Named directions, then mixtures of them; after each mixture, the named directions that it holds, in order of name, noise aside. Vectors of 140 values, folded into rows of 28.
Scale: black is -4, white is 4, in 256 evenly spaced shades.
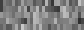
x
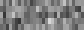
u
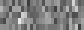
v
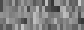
x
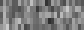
u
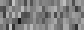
u, v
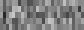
u, v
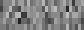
v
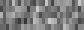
u, x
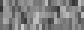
u, v, x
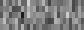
u, v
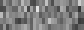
u, x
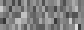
v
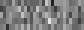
u, v, x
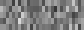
v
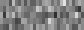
u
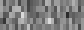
u, v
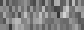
u, v, x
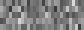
v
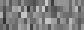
u, v, x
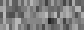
u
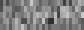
u, v, x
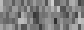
v, x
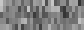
x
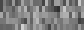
x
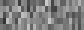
u, v, x
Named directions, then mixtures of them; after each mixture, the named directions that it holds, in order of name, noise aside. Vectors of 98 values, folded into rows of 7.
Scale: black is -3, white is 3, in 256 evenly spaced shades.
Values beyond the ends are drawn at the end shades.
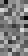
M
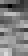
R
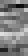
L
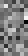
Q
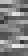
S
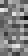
M, S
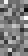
M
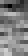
R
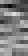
R, S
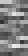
S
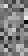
Q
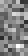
Q, S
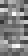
M, S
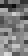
M, R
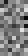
M
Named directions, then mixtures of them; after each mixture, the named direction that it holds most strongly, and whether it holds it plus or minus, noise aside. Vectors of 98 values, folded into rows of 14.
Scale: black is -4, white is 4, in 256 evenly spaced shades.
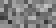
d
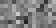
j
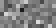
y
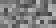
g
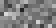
y, plus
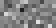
y, plus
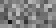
d, plus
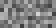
d, minus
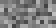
g, plus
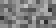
g, minus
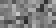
j, plus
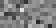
y, minus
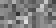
j, minus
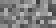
g, minus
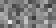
d, minus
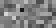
y, plus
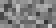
d, plus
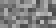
g, minus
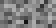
j, plus
